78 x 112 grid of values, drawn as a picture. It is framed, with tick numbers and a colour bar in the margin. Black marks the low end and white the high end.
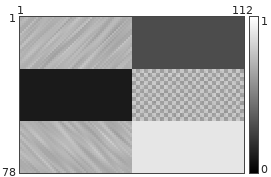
It is made of 3 by 2 panels. Panel 1,1: high, slanting up to the right, faint in contrast. Panel 1,2: low, flat. Panel 2,1: very low, flat. Panel 2,2: high, checkered. Panel 3,1: high, slanting down to the right, faint in contrast. Panel 3,2: very high, flat.
